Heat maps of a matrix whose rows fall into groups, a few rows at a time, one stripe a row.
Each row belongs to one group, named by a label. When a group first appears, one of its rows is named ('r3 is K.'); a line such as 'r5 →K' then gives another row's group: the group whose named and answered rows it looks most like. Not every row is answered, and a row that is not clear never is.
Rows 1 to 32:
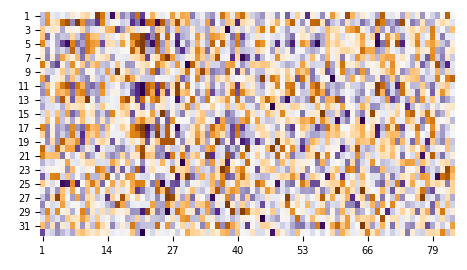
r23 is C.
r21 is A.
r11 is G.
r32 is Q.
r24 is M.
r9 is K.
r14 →Q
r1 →C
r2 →G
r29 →G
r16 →A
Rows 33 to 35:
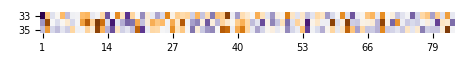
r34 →C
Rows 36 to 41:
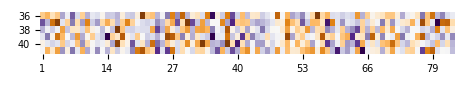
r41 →A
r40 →K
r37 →M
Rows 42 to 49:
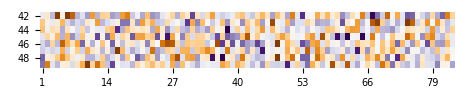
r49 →C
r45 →A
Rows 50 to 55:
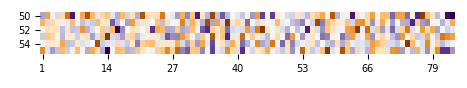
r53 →M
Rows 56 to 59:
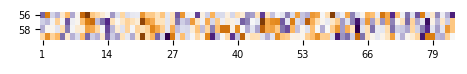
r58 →C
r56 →C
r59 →A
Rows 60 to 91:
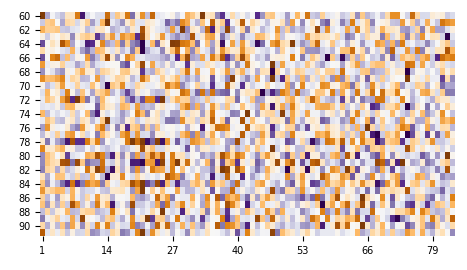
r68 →Q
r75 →M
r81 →G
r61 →M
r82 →C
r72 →G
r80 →C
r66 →M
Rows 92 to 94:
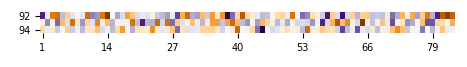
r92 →M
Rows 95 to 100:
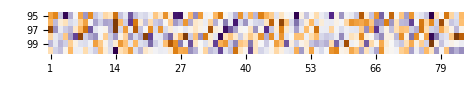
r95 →M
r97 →K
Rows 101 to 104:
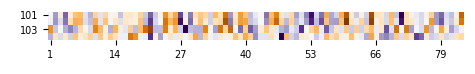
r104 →Q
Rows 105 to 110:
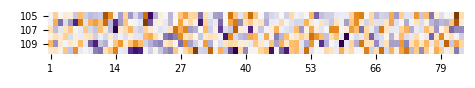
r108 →A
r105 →C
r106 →C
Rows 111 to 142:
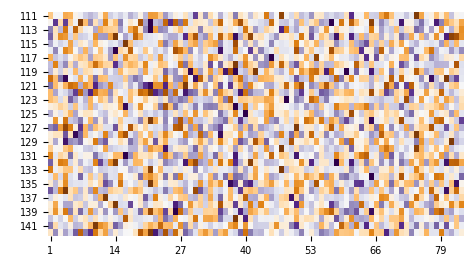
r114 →M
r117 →K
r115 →K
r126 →A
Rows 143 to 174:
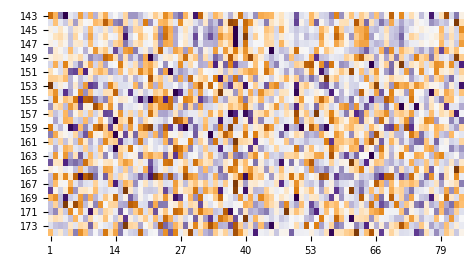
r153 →K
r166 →G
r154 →M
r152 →A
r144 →C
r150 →A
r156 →C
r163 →A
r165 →C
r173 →K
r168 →K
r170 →Q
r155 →G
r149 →C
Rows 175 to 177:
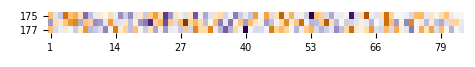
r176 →G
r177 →K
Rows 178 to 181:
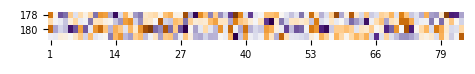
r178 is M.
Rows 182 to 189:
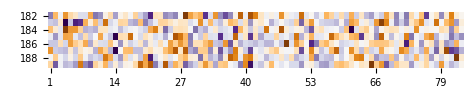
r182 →G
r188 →C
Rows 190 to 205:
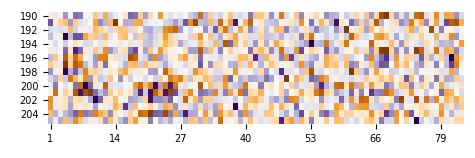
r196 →Q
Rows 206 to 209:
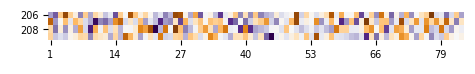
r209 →K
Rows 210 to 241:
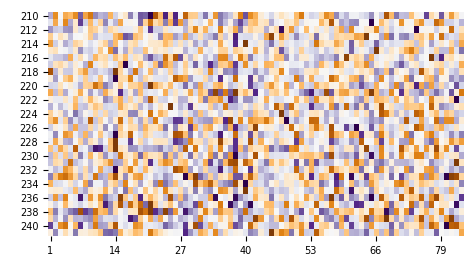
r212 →Q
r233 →M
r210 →G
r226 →A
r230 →A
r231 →C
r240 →M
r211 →A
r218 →K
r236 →A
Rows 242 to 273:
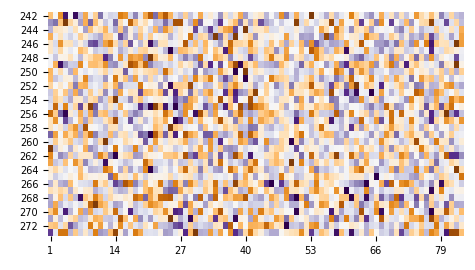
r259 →G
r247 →A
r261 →K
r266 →K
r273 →M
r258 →G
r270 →M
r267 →A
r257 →M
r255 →G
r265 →K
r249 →C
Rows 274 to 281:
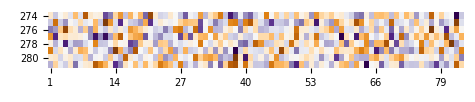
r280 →K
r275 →C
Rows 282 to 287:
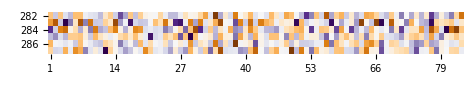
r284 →M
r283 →M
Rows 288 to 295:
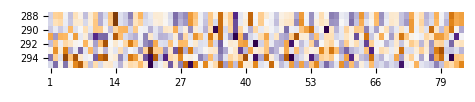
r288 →M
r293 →A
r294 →Q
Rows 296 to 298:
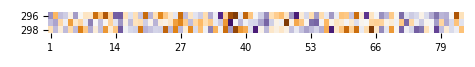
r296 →C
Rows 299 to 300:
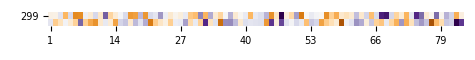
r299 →Q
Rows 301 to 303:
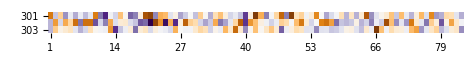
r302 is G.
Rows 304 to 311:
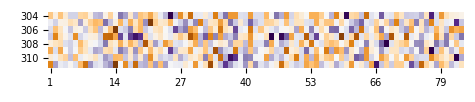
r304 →A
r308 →Q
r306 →M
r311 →K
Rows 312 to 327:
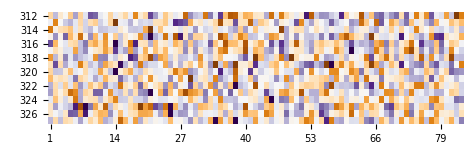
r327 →A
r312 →C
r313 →M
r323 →G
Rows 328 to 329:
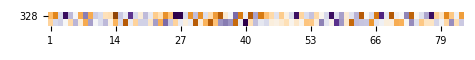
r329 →K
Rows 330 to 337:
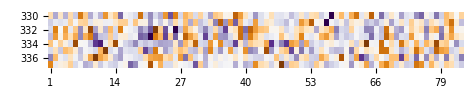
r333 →G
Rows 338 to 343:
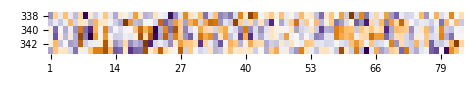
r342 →C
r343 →C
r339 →K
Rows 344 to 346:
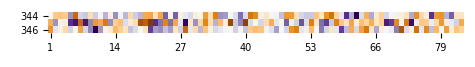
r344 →A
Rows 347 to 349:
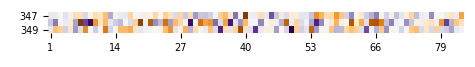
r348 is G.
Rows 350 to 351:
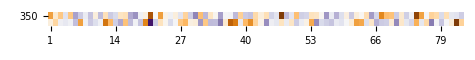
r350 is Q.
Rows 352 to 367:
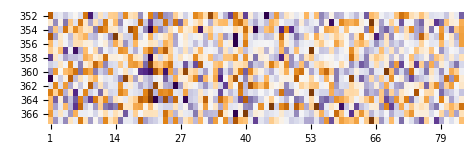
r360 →G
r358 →Q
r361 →K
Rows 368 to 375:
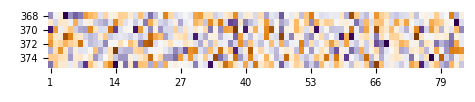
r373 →M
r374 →A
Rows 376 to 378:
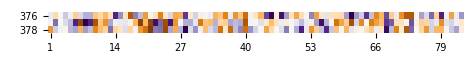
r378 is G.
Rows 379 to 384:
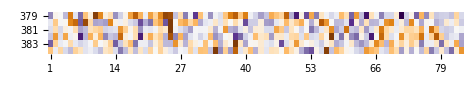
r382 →A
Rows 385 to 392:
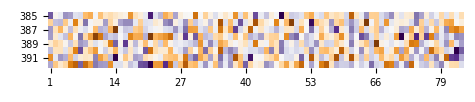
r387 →M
